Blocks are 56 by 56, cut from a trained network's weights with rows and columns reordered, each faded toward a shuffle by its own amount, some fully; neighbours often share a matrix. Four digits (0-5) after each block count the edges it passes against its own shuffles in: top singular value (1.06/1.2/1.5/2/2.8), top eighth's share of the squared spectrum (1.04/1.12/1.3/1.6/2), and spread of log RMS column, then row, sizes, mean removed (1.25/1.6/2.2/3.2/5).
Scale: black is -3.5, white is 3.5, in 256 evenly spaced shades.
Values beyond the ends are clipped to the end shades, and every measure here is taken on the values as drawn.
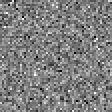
2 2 0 0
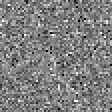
1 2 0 1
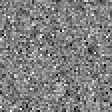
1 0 0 0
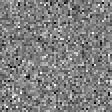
0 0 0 0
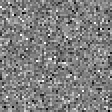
0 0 0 0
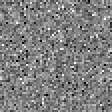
0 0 0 0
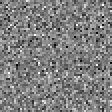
2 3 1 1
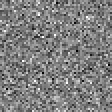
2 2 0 1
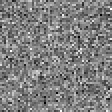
1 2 0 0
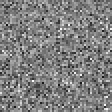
2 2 0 1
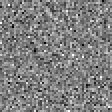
0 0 0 0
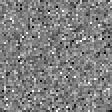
0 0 0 0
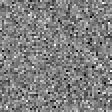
0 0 0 0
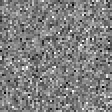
1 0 0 0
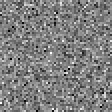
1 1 0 0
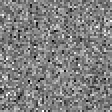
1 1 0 0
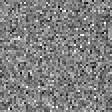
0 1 0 0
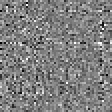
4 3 3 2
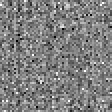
2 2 0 1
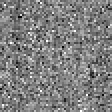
1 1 0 0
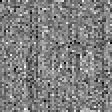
3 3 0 1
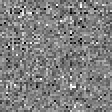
3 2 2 1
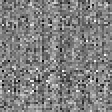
3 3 1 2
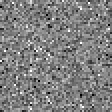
1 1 1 0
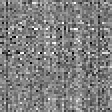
3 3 0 3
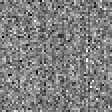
2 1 0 0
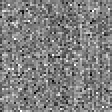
2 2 0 1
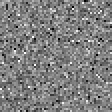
1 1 0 0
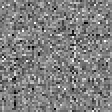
2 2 2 1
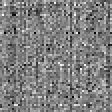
3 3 0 2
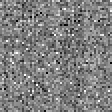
2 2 0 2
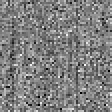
2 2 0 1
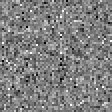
2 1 1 0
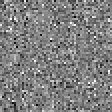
2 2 1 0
